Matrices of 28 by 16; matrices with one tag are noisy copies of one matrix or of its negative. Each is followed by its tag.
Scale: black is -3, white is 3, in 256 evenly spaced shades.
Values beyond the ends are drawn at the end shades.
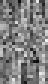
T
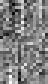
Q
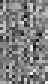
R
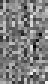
R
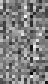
R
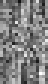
T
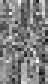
T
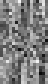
T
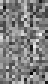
R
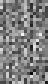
R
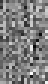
R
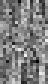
T
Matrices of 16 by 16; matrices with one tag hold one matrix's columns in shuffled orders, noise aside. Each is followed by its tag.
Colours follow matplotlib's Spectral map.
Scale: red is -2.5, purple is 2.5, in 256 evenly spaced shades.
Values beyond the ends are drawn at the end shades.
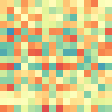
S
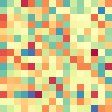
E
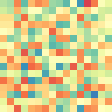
E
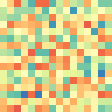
E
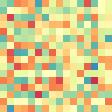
E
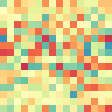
S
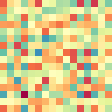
E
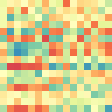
S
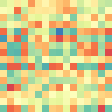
S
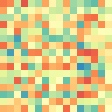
E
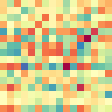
S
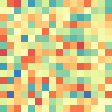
E
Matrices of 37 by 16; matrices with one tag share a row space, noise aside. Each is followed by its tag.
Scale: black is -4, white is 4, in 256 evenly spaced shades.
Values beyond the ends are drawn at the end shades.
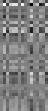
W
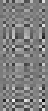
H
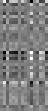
W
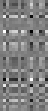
W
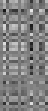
W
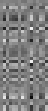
W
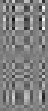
H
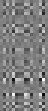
H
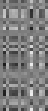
W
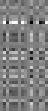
W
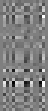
H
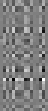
H
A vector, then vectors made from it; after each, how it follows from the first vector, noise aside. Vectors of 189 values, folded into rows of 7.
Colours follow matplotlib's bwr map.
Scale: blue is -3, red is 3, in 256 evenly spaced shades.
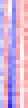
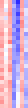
reversed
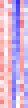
reversed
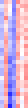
copied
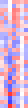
sign-scrambled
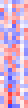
sign-scrambled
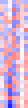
sign-scrambled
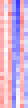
reversed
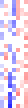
partly zeroed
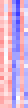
reversed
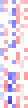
partly zeroed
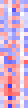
sign-scrambled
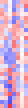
sign-scrambled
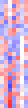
sign-scrambled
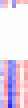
partly zeroed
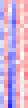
copied
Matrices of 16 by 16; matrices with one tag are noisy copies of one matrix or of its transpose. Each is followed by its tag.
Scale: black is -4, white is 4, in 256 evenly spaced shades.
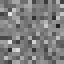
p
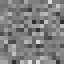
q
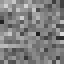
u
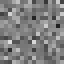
p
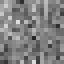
u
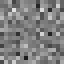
p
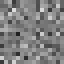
p
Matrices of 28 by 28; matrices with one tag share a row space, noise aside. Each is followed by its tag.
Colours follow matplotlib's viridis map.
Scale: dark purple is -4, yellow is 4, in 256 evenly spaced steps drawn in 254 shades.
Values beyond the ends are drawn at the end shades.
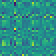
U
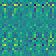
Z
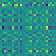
Z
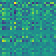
U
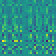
Z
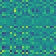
U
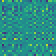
Z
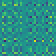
Z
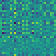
U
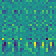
Z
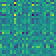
U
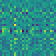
U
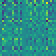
Z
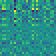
U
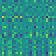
Z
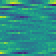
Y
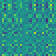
Z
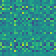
U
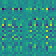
Z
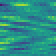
Y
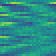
Y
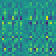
Z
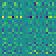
Z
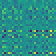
Z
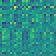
U
